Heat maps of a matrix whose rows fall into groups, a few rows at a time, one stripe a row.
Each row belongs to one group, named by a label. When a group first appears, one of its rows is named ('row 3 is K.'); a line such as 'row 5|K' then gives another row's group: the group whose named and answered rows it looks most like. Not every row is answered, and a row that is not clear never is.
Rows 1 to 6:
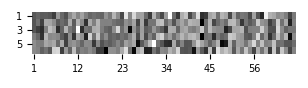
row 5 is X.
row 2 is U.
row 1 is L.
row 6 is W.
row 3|U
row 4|U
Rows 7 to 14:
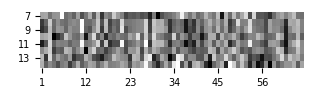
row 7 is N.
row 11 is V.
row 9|V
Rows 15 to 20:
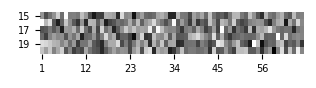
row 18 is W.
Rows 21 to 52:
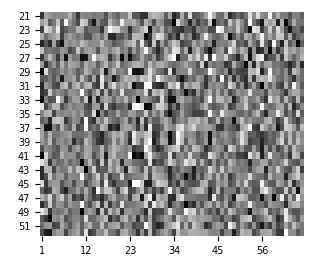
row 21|X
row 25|L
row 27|W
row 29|X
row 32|V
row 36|U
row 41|X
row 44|V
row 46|U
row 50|U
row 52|U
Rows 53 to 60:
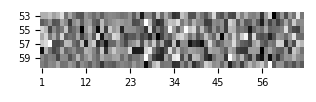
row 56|N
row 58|X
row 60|X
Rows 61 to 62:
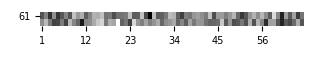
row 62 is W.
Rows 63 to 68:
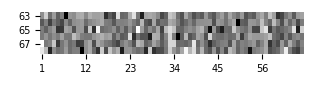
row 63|W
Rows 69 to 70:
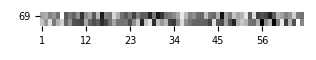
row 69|N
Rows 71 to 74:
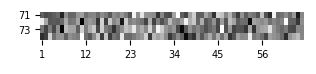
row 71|L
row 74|V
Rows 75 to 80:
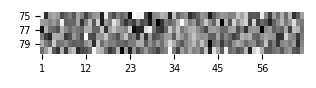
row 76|N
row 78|U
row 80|W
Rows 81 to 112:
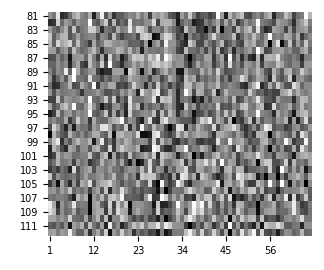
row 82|V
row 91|U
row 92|L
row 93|V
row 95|V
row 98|X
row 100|X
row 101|V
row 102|W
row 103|L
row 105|L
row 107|W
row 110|N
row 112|N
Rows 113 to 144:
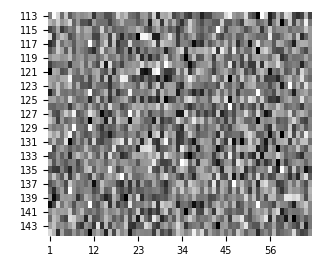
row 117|V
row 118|W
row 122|N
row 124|V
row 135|L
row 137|W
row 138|W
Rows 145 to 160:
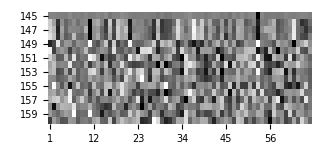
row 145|N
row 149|V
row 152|N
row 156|N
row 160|X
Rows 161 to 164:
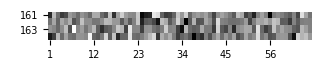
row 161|X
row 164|V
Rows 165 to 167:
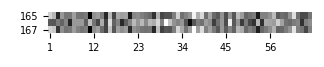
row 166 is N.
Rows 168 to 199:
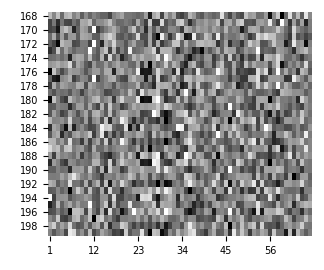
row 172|U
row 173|V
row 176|X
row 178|X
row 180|X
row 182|X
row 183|N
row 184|W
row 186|N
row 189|X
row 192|N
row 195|V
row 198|N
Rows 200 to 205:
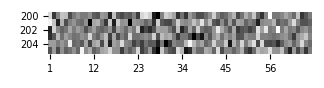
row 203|V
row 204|N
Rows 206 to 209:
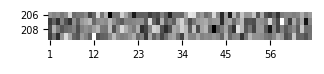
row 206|N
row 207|L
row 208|X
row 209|U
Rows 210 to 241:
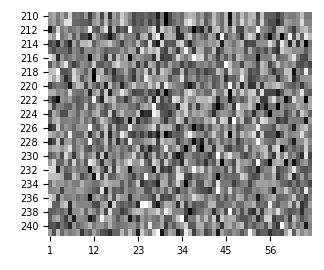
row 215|L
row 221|N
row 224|X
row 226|V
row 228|V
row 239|W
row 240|L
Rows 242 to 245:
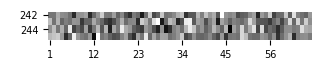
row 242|W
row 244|N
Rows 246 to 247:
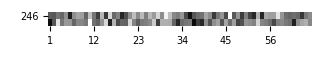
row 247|V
